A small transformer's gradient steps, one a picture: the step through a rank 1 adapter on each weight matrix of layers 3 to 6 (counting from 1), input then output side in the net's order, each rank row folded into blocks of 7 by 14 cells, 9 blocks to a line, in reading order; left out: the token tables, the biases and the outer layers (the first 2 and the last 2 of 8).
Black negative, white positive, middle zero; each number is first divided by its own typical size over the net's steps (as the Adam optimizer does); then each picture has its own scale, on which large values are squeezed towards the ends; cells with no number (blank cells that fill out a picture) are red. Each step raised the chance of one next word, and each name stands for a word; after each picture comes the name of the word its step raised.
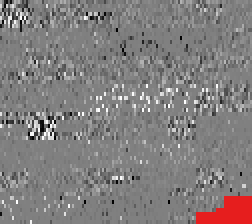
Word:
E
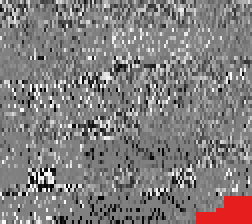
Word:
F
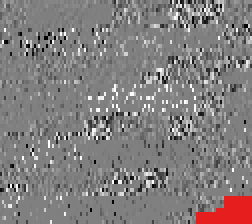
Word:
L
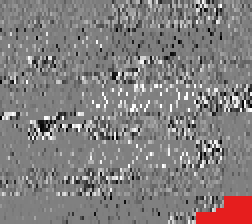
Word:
E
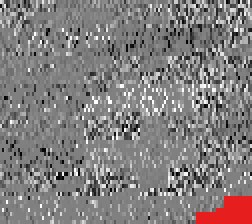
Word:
E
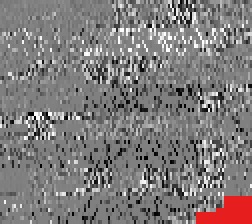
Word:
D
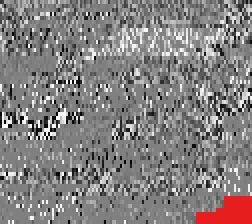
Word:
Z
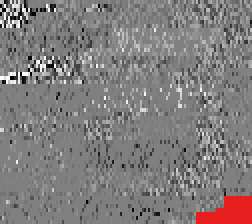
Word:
F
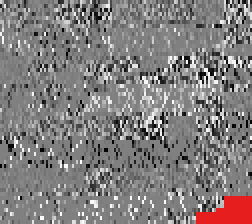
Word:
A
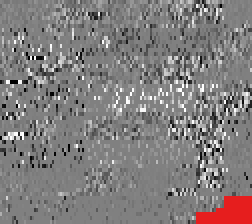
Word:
E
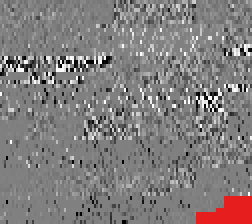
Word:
F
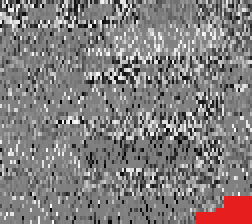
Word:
A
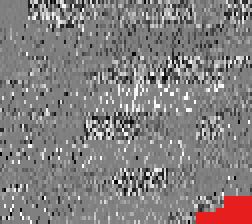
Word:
L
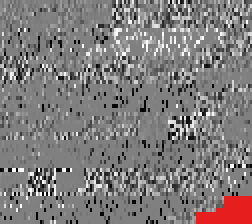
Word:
D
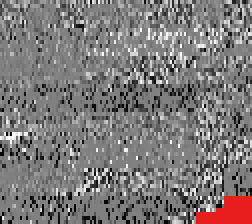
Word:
D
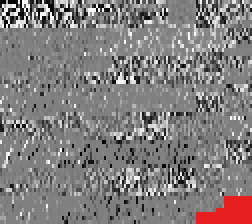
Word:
A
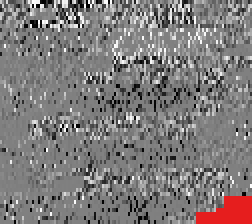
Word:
D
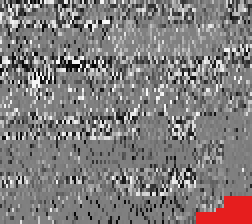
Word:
F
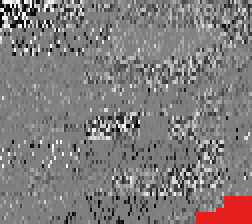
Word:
F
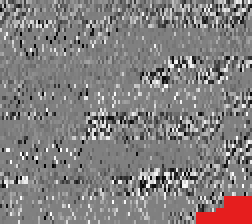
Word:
L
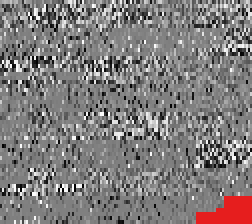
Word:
A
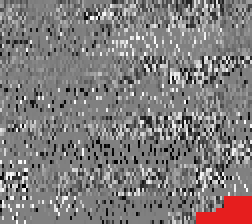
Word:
Z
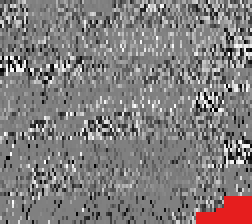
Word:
F
